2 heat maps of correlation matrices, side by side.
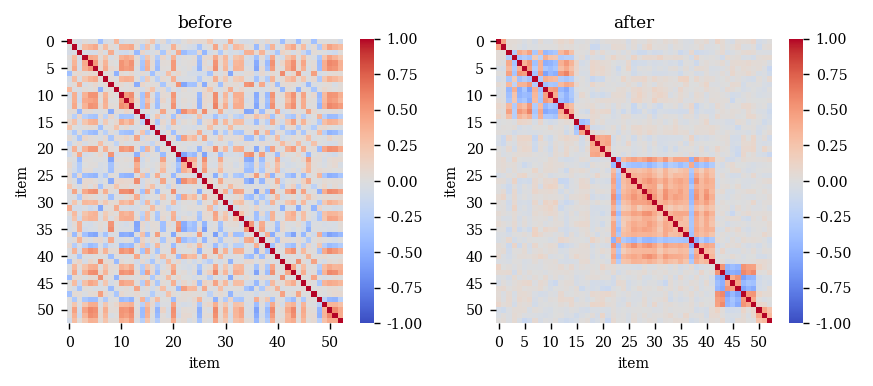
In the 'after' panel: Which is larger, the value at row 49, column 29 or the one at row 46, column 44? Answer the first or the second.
the second
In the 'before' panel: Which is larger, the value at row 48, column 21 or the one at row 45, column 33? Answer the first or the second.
the second
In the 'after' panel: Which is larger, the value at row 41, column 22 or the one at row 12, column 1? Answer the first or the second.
the first
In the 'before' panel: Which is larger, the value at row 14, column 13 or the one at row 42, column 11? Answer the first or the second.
the second
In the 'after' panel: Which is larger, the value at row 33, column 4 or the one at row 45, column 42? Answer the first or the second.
the first
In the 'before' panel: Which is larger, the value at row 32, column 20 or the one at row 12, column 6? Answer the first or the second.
the first
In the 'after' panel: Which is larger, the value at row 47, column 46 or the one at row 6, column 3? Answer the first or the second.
the second
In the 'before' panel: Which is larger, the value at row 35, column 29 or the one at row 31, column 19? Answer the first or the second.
the second
